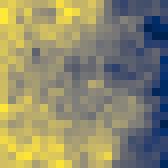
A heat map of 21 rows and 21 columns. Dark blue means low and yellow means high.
Grain: blotchy. Slope: up to the left. Ninth with the lowest average: top right.
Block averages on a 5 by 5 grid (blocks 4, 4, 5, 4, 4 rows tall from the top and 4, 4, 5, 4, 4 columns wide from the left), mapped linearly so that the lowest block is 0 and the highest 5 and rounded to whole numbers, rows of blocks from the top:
5 4 4 1 0
4 3 3 1 0
4 3 2 1 0
4 4 3 3 1
5 5 4 2 0
